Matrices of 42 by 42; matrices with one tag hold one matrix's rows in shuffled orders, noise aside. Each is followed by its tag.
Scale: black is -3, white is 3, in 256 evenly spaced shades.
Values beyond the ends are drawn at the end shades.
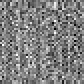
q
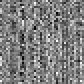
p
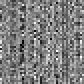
p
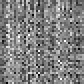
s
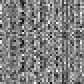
p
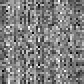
s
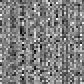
p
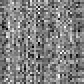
s
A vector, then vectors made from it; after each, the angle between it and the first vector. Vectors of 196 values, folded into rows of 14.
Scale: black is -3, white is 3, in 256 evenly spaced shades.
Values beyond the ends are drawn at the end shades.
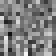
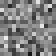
partly aligned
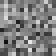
partly opposed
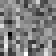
nearly parallel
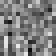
nearly parallel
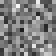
partly aligned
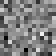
partly opposed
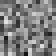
nearly opposite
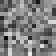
partly opposed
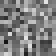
partly opposed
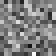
orthogonal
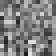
nearly opposite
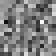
partly aligned
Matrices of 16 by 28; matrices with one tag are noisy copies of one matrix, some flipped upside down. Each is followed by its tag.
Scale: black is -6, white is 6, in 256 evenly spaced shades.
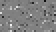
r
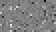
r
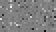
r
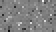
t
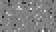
t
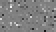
r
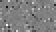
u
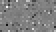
u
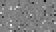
r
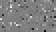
r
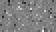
t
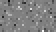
t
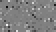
u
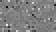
u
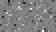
t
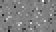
t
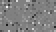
u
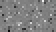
t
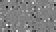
u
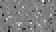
t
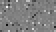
u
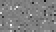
r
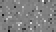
t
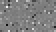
u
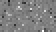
t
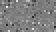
u
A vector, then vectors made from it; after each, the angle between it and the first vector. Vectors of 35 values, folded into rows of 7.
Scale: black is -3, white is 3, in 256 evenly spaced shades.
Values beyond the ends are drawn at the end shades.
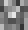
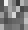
nearly parallel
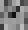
nearly opposite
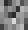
nearly opposite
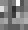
partly opposed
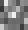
nearly parallel
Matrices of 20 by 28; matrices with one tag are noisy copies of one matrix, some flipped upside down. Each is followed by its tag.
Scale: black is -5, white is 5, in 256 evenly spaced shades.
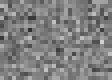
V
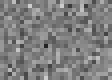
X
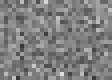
X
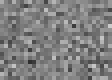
V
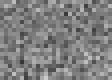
X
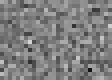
V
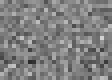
V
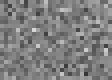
X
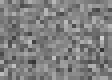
V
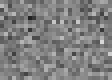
V
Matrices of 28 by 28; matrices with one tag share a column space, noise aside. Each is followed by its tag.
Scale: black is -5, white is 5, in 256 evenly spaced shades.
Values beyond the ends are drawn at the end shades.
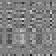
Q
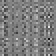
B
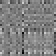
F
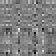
F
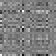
Q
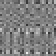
F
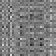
B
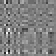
F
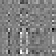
F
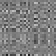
Q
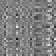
B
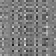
B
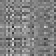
B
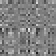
F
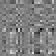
F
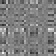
F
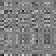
Q
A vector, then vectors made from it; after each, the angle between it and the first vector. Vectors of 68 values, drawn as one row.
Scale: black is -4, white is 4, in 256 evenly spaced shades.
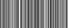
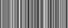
nearly parallel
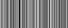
nearly opposite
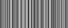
partly aligned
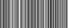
nearly parallel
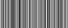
partly opposed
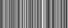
orthogonal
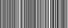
partly aligned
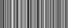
partly aligned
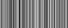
nearly opposite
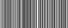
partly opposed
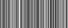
nearly parallel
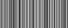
nearly opposite
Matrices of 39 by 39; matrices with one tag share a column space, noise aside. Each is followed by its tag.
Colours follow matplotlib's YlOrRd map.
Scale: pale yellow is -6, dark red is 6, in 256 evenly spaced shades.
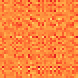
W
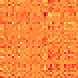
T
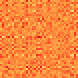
W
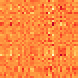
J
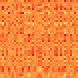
J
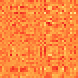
J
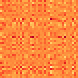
W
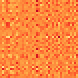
W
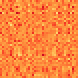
J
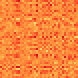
W
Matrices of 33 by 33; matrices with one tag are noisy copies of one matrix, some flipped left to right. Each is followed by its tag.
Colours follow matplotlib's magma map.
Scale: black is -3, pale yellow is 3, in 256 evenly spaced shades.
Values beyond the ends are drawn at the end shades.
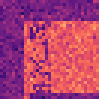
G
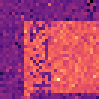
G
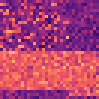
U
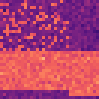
U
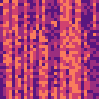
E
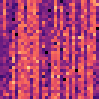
E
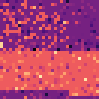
U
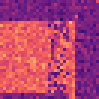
G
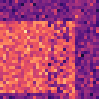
G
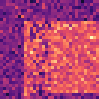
G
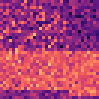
U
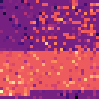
U
